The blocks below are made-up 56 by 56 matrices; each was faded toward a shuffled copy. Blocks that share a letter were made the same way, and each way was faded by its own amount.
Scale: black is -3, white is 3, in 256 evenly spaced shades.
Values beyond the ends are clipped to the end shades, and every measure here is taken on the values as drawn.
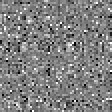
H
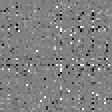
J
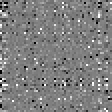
J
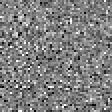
H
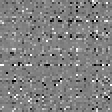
J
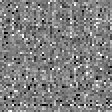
H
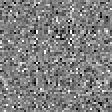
H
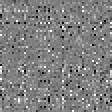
J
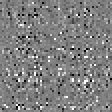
J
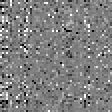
J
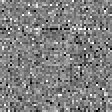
H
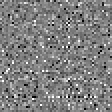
H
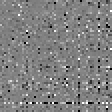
J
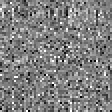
H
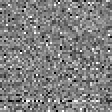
H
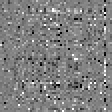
J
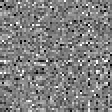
H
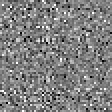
H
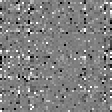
J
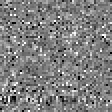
H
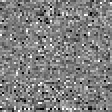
H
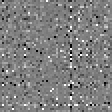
J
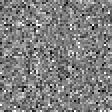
H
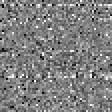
H
